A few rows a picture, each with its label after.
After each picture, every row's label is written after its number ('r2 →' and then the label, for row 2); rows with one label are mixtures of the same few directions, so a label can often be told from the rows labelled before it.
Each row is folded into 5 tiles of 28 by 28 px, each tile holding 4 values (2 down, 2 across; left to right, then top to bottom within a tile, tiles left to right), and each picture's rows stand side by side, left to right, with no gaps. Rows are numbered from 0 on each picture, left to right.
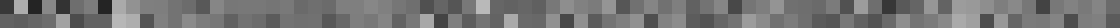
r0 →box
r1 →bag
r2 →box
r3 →bag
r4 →bag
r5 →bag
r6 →box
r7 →bag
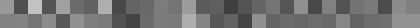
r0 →box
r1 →box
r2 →box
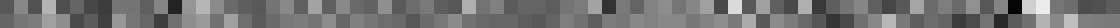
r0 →box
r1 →bag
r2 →box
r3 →box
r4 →box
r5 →box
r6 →bag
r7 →bag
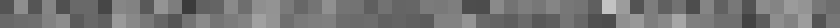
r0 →box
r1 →box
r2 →box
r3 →bag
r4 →bag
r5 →box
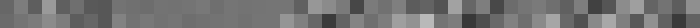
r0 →box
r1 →bag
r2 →bag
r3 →bag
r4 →bag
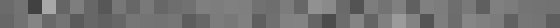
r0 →box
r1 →box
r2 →bag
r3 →bag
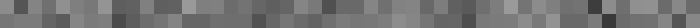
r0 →box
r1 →box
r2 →box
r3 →box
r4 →box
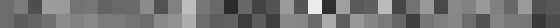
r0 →bag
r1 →box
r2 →box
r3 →box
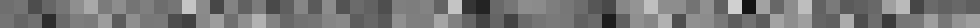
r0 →box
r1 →bag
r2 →box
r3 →bag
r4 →box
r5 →box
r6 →bag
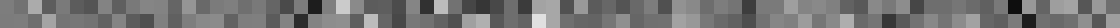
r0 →box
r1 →bag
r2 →bag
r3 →box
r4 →box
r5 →box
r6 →bag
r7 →box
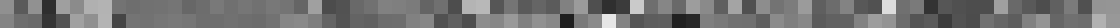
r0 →box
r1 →bag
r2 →bag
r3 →bag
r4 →bag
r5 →box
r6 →box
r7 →box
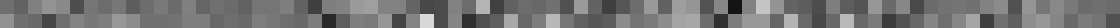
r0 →bag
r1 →box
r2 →box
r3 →bag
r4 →box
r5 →bag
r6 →bag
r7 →bag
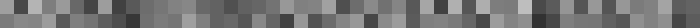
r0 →box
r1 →box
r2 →bag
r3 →box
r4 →box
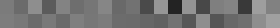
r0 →box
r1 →box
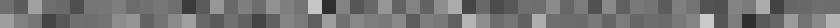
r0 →bag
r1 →bag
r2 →box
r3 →box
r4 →box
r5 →bag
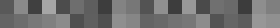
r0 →box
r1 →box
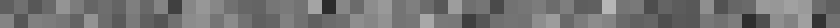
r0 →bag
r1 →bag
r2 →box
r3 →bag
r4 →box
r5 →box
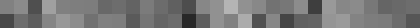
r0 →bag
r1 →box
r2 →bag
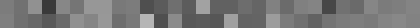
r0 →box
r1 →bag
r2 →box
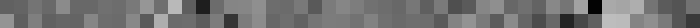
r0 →bag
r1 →bag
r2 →bag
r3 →bag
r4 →bag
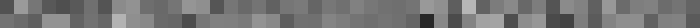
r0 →box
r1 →bag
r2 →bag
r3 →bag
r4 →bag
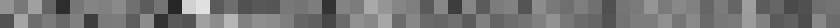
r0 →bag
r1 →bag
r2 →box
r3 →box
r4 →box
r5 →box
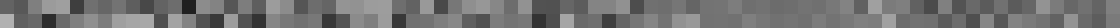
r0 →bag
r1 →bag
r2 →box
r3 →box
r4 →bag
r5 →box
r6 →box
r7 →bag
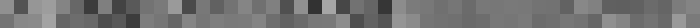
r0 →box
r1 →box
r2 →box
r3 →box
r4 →box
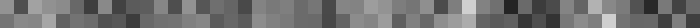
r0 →box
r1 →box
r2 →box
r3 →box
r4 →box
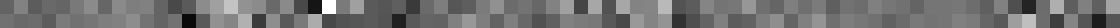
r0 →box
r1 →box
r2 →box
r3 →bag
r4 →box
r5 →bag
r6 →bag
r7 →bag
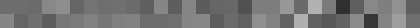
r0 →bag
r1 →box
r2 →bag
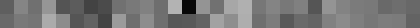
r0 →box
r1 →box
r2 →bag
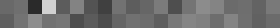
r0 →box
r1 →bag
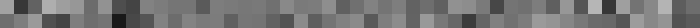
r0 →box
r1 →bag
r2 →bag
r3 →bag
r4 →box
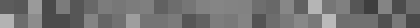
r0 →bag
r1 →box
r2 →box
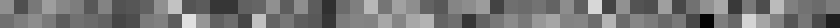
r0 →box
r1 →box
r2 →box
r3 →bag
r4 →box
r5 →bag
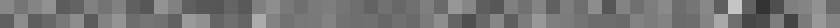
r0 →bag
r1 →box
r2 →box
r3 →bag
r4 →box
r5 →bag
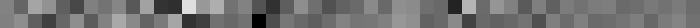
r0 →bag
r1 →box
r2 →box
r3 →box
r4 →bag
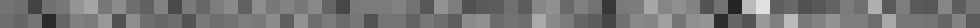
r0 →box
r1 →box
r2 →bag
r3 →box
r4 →box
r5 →bag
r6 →box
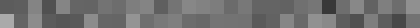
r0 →bag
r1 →box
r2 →bag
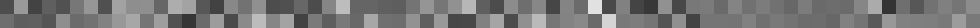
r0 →box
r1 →bag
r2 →bag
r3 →bag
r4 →box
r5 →box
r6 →box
